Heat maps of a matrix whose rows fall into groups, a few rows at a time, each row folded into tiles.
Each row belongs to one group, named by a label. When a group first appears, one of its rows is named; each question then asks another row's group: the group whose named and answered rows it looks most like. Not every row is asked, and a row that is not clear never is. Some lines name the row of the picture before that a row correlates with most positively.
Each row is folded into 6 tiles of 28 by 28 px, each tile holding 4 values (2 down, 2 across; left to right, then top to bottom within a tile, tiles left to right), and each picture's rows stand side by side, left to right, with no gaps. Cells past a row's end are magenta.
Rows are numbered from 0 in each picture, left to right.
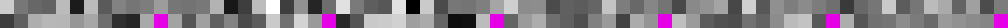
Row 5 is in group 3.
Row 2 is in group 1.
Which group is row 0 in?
1
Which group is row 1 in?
3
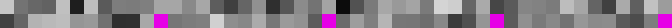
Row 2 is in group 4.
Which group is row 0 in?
1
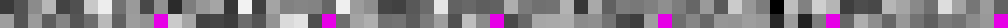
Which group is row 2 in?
3
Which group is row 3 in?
1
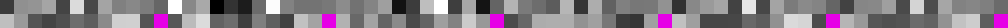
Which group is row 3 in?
1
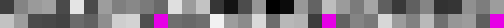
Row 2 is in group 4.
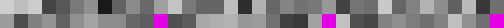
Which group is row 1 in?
1
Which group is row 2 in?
3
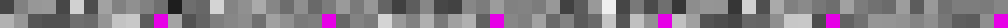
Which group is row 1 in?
3
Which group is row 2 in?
4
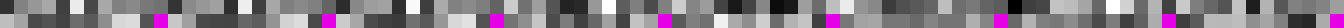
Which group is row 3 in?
3
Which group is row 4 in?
4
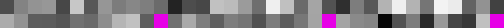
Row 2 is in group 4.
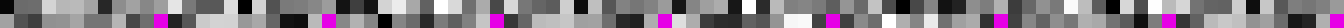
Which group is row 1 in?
1
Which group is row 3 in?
1
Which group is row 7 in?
1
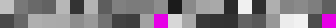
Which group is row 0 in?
1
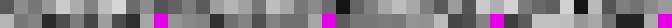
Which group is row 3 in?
1
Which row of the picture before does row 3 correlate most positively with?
0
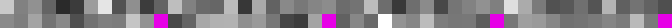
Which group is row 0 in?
3
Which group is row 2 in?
4
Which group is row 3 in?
3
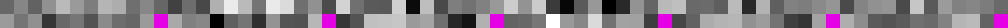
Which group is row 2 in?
1
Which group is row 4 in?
1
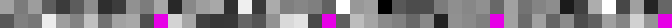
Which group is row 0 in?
4
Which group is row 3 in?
3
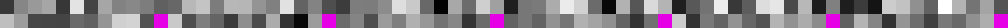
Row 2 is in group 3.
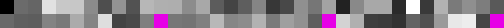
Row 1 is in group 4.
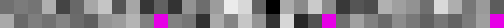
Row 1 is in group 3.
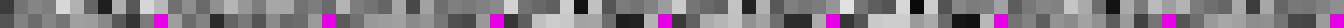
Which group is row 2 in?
1
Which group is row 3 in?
1
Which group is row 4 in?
1
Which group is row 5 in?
1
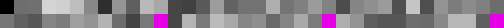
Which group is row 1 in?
4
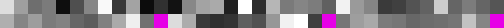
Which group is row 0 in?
3
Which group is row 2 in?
3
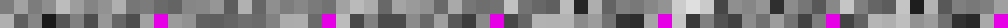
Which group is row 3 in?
1
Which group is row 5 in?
1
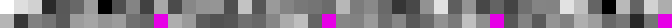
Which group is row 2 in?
3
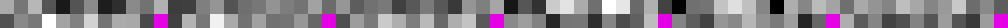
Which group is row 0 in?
4
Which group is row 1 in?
4
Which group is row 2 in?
4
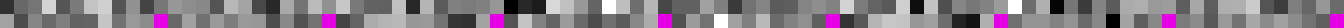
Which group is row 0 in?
3
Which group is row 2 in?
1
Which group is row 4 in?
4
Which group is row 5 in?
1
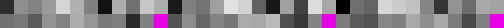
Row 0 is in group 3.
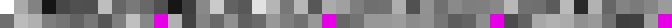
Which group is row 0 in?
3
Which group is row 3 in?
1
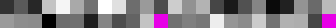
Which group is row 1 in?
4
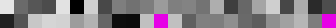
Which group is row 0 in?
1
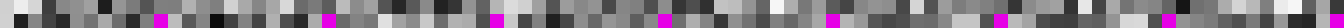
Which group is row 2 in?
4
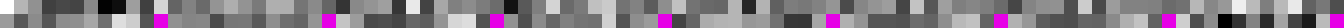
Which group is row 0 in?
4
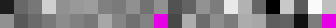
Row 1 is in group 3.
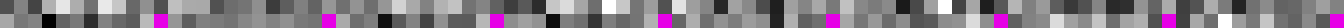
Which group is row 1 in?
4
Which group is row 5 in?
3
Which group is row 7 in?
4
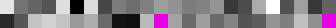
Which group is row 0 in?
1
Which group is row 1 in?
3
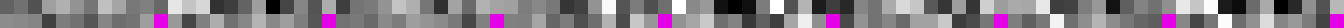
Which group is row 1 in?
4
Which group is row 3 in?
3
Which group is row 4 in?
3
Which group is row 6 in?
4
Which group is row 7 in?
4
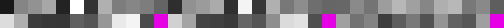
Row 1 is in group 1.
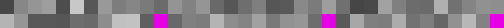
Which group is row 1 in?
4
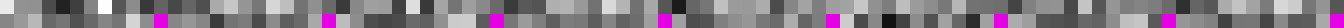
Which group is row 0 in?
3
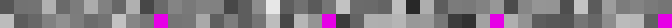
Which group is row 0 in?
3
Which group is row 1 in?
3
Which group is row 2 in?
1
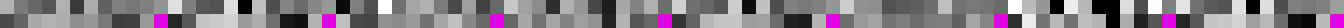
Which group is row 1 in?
1
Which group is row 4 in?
1
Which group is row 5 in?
3
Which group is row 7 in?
1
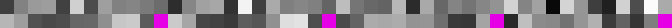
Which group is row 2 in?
1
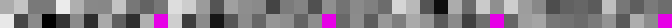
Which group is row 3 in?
3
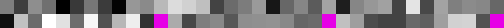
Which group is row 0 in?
4
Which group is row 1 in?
4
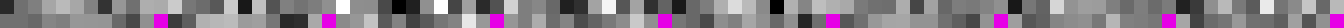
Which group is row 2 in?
3
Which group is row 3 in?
3
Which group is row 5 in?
1
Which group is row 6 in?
3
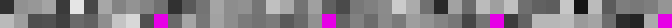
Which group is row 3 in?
1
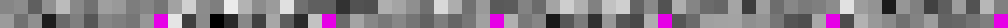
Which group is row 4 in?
1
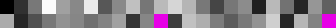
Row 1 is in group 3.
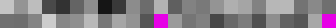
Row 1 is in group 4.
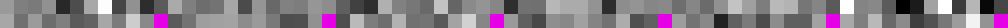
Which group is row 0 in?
3
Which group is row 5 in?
3
